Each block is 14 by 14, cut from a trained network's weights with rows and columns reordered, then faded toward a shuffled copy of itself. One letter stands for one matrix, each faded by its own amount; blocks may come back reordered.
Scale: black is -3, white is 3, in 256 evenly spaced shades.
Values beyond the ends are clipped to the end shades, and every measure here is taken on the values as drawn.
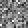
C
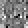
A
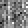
A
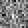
C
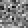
C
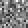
C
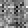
A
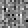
A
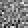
C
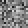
C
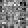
A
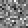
C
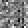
A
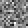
C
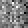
A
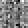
A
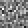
C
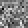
C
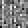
A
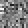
A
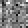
A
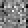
A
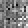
A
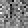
A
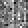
A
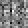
A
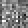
A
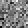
C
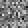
C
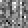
A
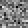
C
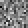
C
